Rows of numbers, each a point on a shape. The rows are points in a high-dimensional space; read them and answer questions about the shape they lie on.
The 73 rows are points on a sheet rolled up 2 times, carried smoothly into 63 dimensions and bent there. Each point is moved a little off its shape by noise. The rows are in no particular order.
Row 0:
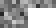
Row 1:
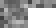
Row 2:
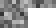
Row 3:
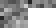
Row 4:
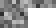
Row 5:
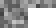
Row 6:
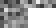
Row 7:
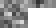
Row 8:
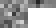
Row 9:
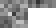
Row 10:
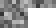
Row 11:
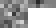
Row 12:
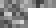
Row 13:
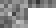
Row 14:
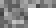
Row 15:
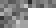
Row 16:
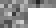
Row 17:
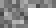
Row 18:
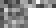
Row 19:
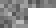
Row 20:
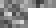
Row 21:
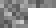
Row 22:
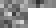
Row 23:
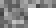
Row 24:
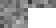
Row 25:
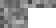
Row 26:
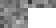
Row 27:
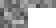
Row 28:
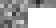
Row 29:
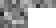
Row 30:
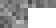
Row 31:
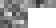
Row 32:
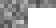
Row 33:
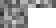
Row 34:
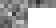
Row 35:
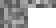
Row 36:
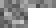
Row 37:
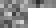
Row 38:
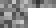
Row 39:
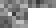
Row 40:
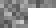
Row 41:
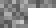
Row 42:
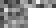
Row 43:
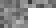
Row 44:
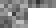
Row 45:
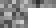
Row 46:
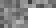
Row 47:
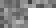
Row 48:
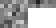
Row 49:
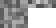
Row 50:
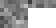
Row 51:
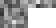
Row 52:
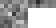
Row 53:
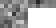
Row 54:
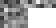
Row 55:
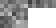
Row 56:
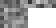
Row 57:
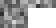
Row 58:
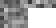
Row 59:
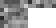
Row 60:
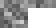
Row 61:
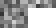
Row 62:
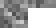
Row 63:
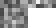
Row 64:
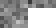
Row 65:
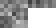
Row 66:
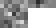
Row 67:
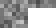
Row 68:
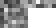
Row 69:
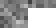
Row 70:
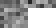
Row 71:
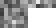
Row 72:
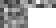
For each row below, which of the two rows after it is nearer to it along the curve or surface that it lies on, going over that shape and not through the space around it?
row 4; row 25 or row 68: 68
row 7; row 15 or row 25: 15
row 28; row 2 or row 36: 2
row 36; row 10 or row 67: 67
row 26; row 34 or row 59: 59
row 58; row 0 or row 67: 67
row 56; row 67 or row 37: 67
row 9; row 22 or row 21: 22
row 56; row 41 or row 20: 41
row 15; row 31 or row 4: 31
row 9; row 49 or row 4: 4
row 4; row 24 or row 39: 39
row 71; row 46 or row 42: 42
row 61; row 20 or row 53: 20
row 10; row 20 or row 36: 20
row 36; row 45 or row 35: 35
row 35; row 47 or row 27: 27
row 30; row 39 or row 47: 47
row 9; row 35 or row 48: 48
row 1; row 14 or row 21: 21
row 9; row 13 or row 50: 13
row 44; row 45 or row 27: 45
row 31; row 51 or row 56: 51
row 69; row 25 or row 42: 25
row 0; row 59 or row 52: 52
